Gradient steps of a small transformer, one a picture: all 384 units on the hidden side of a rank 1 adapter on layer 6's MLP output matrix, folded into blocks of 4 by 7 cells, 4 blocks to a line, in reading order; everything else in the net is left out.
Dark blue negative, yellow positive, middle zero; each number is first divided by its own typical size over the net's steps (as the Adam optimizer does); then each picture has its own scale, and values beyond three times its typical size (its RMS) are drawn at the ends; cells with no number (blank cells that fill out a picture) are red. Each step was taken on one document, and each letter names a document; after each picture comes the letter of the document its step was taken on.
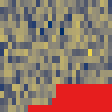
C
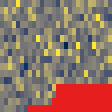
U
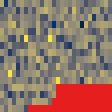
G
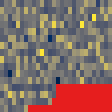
G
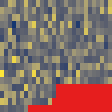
C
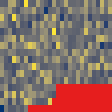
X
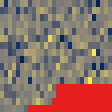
G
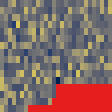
C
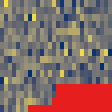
U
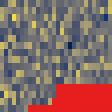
C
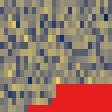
G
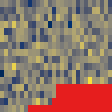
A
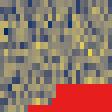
A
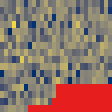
C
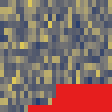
A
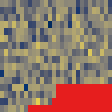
A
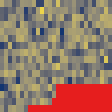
U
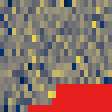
U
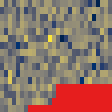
G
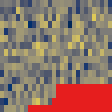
A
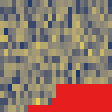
A
